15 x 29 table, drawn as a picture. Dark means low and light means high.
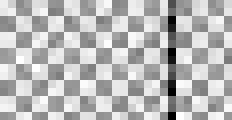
Average level on the scale: 70%. Odd lines: column 22. Mirror symmetry: none. Slope: none.
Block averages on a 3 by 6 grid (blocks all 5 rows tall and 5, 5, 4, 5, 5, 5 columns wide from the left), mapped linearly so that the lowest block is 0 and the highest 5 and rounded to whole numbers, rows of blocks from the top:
444404 | 544404 | 444414
